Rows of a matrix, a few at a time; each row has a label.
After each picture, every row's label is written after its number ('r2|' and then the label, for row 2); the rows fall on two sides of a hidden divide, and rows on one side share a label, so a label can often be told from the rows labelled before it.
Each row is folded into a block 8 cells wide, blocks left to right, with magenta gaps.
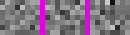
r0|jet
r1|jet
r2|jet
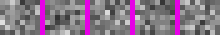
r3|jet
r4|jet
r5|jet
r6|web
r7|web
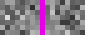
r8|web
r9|jet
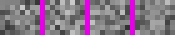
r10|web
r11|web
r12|jet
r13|jet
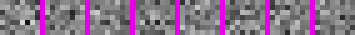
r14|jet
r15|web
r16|jet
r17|web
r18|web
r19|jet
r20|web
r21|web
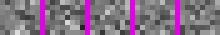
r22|jet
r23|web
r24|jet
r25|jet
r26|web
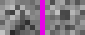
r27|jet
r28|jet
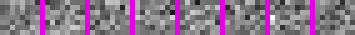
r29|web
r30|web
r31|jet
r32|web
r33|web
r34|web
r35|web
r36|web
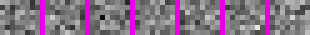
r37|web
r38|jet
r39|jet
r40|web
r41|jet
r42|jet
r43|web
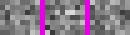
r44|web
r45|jet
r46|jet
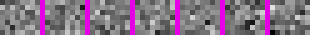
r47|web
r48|web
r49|jet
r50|jet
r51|web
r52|web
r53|web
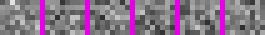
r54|jet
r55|web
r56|web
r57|jet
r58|jet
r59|web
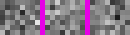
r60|jet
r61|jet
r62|web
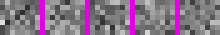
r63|web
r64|jet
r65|jet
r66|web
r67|web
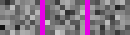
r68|web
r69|jet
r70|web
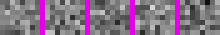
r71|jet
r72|jet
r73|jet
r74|jet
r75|jet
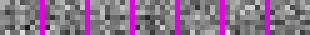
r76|web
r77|jet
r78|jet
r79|jet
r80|web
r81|jet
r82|web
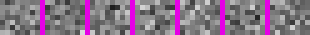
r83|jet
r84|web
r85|jet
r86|web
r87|web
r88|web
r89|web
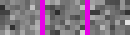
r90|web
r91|jet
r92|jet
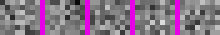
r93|web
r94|web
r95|jet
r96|web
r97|jet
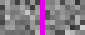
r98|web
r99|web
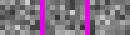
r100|jet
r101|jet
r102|web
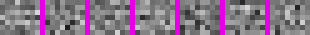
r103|web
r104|jet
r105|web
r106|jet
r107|web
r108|jet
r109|jet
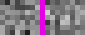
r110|jet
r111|web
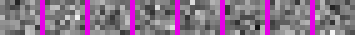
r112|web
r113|web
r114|jet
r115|jet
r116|jet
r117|web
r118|jet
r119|jet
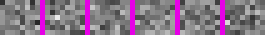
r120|web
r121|web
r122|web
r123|web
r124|jet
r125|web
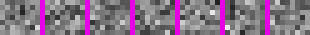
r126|jet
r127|jet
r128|web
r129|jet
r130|jet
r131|web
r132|web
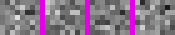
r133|jet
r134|web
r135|jet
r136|web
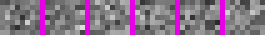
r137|web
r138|web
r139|web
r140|web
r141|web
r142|jet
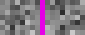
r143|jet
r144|web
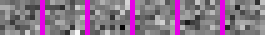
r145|web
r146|web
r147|jet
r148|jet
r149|web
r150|jet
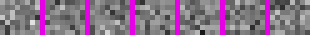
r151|jet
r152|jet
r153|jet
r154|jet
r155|web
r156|jet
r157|web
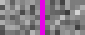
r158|jet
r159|jet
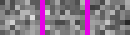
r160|web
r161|web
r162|web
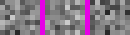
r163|web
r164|web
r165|web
